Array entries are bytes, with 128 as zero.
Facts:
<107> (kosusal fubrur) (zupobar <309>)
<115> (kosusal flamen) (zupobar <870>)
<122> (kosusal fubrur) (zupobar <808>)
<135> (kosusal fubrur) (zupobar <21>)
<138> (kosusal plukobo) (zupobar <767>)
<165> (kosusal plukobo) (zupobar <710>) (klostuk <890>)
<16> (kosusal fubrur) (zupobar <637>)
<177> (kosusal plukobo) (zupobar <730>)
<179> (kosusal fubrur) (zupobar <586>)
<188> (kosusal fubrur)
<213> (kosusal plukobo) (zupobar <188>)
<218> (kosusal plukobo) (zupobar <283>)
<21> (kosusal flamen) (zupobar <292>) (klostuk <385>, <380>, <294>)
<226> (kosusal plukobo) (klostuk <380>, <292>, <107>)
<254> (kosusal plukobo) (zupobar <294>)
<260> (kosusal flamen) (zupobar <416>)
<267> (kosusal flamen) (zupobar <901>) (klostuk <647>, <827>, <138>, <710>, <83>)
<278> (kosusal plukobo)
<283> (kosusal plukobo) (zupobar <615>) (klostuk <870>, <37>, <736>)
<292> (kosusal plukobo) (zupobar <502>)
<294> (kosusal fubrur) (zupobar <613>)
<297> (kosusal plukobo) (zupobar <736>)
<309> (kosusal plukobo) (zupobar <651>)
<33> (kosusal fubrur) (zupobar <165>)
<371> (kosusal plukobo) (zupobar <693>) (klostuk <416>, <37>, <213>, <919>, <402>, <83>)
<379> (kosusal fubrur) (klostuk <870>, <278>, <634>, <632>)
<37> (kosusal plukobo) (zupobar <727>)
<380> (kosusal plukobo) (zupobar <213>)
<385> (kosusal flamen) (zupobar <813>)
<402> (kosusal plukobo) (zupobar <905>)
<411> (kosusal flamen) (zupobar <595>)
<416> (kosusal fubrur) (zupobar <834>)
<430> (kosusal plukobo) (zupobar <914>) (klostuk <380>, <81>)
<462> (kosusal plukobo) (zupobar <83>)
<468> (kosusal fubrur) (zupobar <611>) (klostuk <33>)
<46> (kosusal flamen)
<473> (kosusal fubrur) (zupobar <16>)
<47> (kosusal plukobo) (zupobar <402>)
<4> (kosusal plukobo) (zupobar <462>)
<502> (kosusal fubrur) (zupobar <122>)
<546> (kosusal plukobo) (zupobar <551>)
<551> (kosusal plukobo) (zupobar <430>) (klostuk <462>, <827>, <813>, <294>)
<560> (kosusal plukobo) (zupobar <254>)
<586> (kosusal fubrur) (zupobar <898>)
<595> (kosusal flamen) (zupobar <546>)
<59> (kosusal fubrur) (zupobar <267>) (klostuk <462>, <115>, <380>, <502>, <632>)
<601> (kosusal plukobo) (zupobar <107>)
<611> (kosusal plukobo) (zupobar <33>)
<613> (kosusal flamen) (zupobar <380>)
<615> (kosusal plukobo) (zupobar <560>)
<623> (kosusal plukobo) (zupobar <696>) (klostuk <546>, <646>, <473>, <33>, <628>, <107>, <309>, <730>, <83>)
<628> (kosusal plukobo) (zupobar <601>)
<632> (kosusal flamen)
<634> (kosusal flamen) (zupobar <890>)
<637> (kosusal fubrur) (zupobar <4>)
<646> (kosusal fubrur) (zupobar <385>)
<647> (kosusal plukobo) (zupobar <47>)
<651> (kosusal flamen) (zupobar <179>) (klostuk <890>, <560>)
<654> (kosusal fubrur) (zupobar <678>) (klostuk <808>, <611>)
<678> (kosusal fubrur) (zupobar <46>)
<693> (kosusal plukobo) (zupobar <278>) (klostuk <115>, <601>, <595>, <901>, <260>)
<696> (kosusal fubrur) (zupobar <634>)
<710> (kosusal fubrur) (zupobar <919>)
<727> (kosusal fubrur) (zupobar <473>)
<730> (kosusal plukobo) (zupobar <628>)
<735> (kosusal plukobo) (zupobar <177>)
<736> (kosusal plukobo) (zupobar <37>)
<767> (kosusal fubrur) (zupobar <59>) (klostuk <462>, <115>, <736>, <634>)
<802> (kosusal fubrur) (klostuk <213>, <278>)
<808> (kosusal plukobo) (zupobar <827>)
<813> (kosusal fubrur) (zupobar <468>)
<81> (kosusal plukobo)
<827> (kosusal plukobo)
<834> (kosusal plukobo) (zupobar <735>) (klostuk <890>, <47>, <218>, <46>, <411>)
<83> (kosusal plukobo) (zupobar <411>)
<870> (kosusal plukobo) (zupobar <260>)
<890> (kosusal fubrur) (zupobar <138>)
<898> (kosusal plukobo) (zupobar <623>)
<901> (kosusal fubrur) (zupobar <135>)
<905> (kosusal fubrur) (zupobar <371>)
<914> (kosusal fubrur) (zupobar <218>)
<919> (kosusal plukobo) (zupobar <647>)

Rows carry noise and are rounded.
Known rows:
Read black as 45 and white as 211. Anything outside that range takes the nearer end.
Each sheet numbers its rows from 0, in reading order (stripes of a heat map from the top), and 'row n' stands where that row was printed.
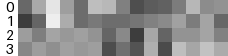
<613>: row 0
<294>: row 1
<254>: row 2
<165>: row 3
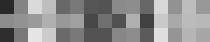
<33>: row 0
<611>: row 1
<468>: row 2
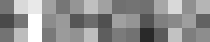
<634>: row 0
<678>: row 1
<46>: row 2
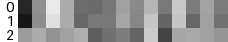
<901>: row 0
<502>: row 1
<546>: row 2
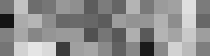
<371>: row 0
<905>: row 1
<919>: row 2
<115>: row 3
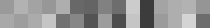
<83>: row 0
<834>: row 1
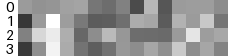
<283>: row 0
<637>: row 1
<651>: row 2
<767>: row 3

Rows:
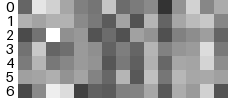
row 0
<595>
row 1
<601>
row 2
<654>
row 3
<278>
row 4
<47>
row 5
<138>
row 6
<416>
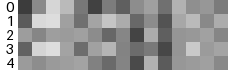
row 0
<914>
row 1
<267>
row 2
<560>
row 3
<632>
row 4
<615>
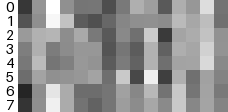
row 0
<727>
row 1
<107>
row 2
<4>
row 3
<647>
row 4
<402>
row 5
<827>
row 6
<135>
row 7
<59>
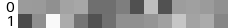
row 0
<218>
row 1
<696>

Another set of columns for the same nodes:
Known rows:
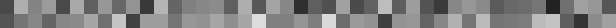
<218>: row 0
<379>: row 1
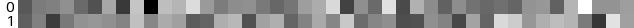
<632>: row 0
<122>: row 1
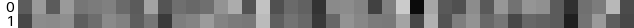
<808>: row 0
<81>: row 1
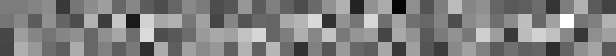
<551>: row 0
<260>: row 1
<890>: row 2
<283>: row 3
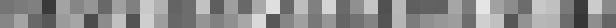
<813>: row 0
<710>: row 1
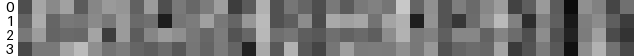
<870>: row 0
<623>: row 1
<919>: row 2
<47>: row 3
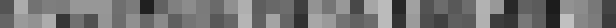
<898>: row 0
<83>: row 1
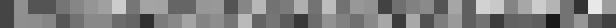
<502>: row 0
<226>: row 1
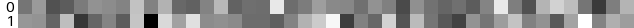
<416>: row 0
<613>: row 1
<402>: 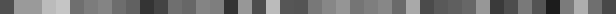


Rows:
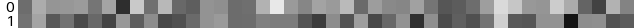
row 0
<901>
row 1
<834>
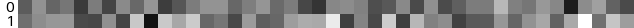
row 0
<735>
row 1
<411>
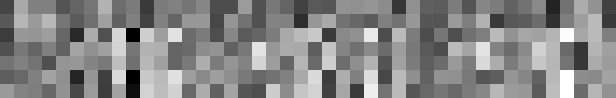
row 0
<292>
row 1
<611>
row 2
<21>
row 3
<914>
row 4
<646>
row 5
<46>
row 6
<385>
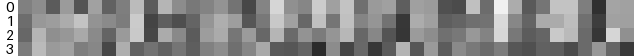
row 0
<294>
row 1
<905>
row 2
<33>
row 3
<165>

